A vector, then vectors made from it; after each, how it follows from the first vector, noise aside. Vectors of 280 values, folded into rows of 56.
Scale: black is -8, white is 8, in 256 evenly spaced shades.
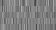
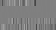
partly zeroed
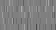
partly zeroed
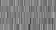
wrapped around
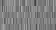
copied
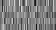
scaled up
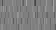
partly zeroed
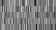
scaled up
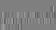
partly zeroed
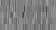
wrapped around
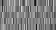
scaled up
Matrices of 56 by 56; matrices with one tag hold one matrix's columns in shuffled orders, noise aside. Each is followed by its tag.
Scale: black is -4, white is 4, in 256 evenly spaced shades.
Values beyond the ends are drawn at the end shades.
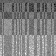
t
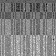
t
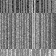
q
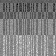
t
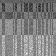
t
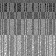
t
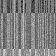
q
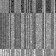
q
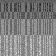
t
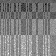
t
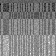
t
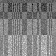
t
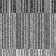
q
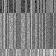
q
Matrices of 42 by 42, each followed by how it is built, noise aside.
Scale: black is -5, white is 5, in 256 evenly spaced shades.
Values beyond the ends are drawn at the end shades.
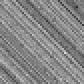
Toeplitz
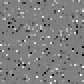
sparse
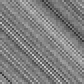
Toeplitz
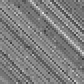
Toeplitz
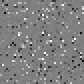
sparse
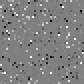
sparse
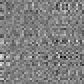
low rank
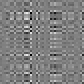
low rank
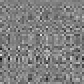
low rank
